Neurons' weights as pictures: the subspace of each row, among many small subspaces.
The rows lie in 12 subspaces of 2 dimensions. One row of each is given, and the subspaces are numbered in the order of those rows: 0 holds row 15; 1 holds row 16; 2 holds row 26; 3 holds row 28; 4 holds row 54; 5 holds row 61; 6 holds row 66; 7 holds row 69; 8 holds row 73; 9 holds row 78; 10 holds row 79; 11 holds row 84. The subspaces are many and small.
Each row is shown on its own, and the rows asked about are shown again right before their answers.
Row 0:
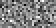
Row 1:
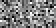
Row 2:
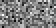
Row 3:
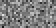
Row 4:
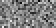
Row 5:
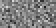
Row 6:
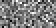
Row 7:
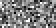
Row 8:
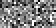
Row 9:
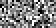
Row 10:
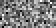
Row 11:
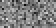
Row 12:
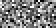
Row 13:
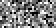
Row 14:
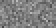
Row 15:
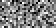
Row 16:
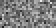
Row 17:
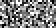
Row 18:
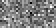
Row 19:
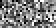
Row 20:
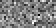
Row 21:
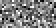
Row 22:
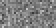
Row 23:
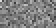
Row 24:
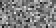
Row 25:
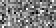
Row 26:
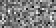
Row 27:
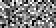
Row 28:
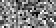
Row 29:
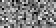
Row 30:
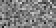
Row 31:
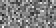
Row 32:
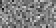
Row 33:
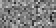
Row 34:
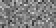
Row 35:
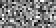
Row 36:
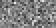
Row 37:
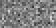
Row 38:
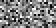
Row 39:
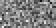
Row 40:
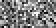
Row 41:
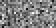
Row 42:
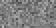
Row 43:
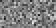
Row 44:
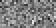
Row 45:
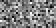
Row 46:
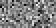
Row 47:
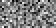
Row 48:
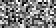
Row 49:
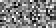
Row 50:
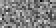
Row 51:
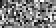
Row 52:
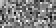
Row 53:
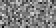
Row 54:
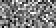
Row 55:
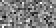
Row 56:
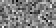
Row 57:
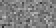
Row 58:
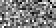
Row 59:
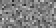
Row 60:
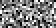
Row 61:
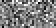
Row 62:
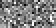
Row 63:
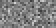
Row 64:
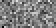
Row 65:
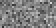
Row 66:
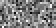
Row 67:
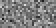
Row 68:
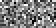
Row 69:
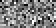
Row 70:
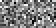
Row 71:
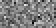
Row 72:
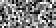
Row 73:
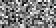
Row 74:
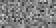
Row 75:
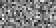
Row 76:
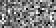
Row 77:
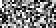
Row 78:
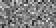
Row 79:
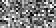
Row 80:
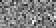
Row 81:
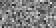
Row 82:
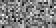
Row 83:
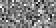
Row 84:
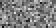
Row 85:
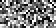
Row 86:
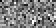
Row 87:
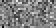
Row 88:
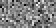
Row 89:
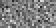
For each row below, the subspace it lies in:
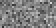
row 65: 0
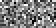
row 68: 7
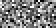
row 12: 0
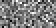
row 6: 4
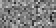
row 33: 2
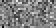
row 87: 5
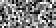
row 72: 6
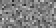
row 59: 3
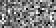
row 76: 2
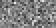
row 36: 9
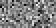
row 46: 5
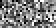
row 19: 6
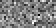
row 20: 8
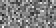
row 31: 9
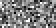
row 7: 11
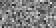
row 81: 0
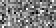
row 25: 2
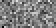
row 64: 0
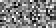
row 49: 10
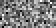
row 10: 1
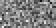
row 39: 1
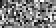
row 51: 6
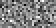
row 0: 4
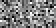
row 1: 10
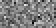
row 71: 8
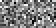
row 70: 7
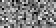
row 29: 3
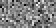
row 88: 5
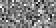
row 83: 5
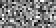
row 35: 4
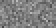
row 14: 6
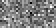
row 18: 10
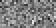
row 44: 7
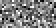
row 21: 3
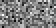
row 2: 8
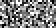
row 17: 9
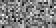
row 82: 8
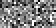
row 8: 2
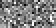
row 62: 2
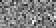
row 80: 7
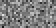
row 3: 9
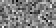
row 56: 6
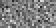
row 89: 1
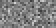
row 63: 9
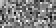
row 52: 6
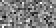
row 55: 11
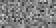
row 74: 8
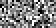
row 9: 5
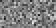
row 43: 7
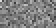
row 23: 10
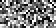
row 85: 10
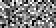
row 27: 9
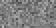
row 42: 5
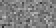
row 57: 11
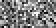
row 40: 3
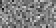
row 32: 11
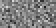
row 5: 1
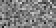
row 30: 1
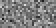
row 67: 4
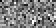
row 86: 7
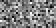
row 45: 10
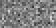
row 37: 2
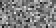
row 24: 11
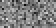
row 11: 3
